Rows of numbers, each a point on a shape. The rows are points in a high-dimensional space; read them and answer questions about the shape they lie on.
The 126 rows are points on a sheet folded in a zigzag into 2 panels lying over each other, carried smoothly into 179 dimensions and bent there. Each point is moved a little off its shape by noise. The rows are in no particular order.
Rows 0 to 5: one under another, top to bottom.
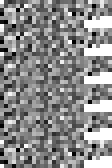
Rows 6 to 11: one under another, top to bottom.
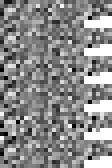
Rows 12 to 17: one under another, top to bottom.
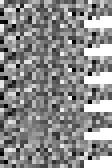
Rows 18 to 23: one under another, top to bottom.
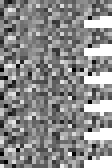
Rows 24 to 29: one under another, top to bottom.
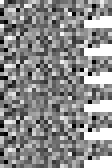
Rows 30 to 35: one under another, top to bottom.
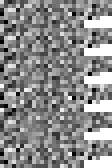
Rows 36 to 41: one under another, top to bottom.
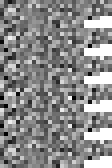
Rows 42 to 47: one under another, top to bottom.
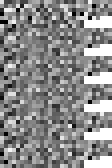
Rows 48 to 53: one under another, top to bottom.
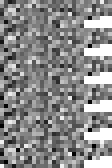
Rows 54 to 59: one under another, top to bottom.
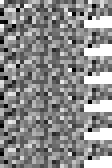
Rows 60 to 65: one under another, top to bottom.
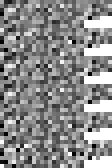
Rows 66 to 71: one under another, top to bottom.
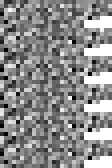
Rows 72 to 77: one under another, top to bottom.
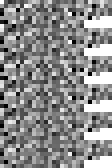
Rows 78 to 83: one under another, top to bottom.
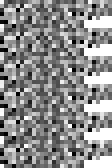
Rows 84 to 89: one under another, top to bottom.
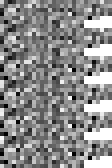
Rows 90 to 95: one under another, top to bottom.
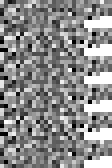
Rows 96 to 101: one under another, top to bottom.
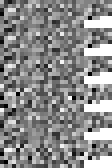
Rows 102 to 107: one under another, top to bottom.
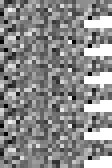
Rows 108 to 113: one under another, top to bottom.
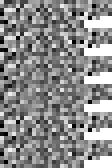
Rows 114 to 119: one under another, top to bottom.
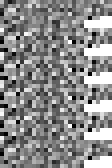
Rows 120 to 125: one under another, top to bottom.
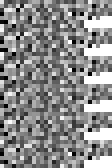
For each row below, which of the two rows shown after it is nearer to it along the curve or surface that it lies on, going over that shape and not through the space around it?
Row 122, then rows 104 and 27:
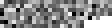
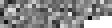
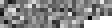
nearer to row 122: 27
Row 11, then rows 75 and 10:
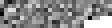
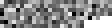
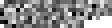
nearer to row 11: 75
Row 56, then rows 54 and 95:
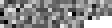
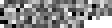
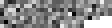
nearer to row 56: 95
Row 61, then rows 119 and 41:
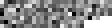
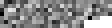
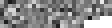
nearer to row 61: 119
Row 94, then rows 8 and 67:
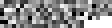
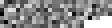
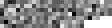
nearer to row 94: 8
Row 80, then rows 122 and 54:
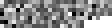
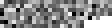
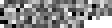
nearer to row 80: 54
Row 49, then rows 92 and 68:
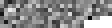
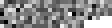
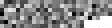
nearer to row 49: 92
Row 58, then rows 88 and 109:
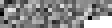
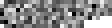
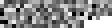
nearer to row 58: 109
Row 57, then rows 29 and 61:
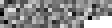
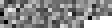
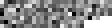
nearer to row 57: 61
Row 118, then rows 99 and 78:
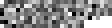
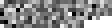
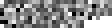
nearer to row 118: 78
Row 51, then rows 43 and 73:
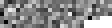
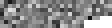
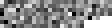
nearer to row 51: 43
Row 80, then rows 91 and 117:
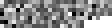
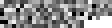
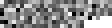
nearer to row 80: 91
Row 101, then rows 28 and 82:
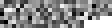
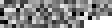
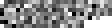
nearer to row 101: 28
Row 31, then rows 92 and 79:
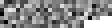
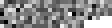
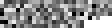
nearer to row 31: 79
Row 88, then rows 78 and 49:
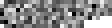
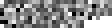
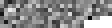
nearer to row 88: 78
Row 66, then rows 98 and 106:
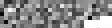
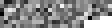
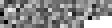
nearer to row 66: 106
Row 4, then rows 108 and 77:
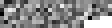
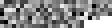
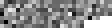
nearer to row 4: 108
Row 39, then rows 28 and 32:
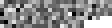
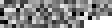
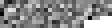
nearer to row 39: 28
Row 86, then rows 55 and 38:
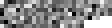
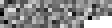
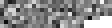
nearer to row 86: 55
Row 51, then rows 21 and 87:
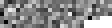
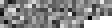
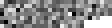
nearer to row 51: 87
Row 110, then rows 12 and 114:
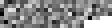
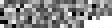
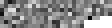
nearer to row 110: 114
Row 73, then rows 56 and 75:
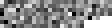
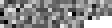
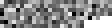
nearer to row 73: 75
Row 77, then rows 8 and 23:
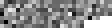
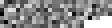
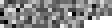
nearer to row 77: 23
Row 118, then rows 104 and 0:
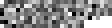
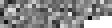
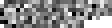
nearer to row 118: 0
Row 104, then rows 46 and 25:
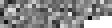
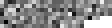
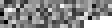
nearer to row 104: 46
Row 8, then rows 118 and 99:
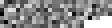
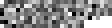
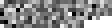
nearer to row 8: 118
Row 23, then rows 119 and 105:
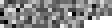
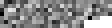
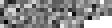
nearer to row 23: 105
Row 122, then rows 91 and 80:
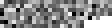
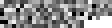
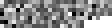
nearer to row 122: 91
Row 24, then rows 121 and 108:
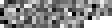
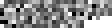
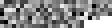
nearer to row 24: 121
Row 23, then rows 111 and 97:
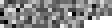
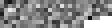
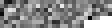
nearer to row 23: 111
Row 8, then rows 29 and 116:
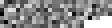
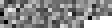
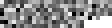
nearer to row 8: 116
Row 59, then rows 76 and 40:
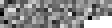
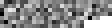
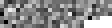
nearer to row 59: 76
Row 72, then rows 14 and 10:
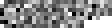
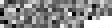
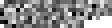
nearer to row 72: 14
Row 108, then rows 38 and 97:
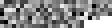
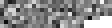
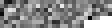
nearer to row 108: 97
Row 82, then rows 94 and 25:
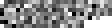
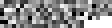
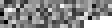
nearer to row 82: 94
